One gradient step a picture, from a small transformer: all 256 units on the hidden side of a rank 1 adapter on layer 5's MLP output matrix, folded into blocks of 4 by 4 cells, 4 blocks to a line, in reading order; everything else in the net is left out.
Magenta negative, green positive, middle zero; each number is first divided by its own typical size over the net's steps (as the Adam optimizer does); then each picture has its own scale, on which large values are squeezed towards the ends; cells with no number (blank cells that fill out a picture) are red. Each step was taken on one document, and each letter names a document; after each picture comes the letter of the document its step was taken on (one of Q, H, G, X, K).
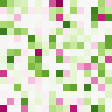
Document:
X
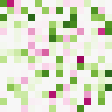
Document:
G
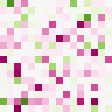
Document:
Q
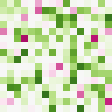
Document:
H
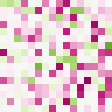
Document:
H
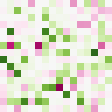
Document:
Q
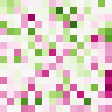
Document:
G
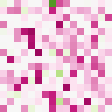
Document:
X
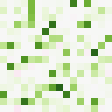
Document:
Q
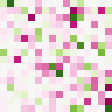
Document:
G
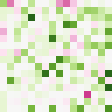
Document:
G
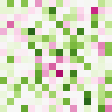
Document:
X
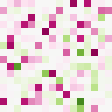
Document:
Q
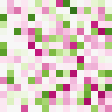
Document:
H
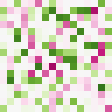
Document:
H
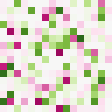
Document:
Q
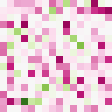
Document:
X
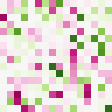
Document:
G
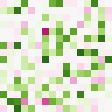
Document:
Q
